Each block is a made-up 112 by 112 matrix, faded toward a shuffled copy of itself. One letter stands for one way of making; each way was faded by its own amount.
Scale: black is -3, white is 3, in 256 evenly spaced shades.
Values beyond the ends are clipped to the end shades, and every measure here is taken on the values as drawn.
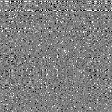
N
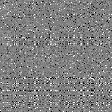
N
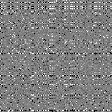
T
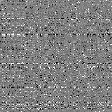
N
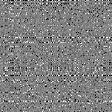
N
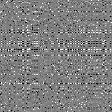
T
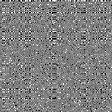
T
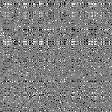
T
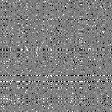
T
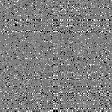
N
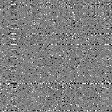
N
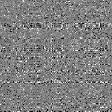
N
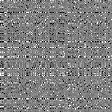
T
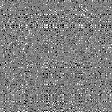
N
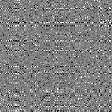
T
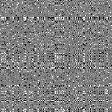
T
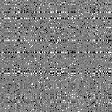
T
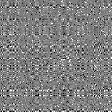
T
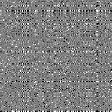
T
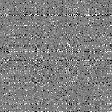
N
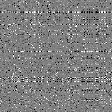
N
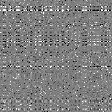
T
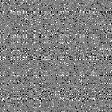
N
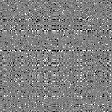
T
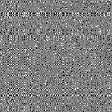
T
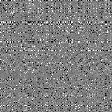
N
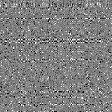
N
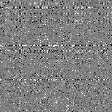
N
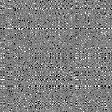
T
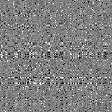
N
